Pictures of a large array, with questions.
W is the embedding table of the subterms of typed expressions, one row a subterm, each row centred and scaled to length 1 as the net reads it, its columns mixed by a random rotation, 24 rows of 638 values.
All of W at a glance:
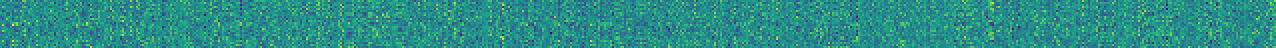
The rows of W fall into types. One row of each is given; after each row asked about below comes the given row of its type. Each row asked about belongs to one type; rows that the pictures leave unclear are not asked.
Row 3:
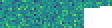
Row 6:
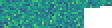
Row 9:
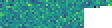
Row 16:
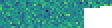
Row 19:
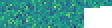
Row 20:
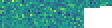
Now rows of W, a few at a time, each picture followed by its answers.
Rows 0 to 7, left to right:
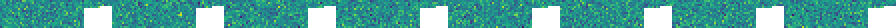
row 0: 3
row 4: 19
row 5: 9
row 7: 6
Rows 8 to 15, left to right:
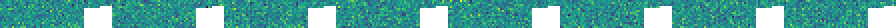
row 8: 16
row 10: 3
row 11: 20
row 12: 20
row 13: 6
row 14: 19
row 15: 3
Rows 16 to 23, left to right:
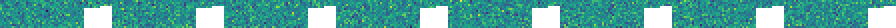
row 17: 3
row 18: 19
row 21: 6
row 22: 20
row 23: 6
